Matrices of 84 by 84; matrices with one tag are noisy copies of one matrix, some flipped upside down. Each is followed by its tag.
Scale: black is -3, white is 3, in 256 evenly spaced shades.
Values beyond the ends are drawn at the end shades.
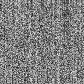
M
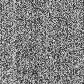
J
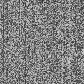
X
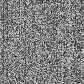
X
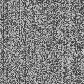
X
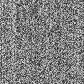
J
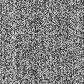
J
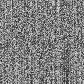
M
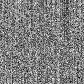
M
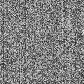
X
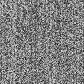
J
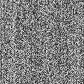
J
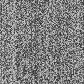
J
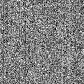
X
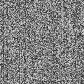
X
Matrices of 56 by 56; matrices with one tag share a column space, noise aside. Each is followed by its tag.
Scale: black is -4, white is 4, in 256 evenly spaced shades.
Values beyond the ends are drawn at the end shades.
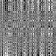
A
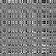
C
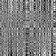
A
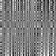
A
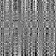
A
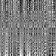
A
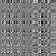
C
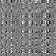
C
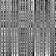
A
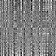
A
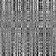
A
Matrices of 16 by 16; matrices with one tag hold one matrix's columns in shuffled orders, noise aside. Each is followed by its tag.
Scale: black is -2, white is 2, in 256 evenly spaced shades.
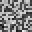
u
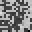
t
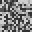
u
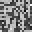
t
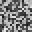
u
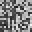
t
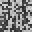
t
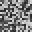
u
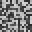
u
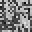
t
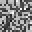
u
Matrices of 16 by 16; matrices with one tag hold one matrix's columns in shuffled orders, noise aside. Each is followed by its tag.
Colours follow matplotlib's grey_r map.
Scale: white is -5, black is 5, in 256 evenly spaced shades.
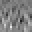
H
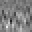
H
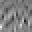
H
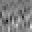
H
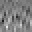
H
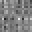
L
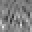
H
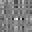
L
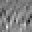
H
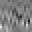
H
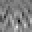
H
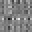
L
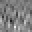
H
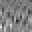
H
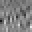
H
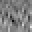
H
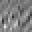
H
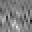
H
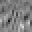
H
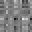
L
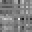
L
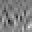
H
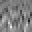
H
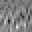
H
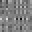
L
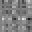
L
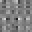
L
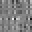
L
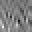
H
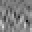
H
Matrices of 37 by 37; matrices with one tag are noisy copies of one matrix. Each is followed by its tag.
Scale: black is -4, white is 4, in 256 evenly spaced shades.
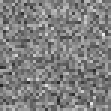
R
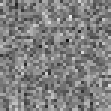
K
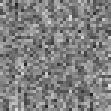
K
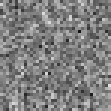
K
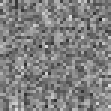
K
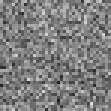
R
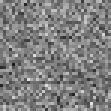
R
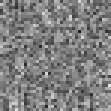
K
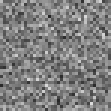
R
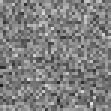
R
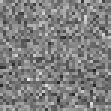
R
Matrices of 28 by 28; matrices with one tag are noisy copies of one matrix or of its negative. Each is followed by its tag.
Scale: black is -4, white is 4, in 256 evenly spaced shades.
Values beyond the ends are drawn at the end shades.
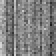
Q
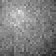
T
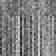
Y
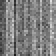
Q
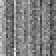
Q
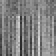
Y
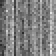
Q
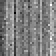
Q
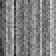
Q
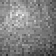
T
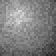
T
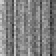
Q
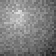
T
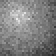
T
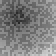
T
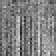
Y
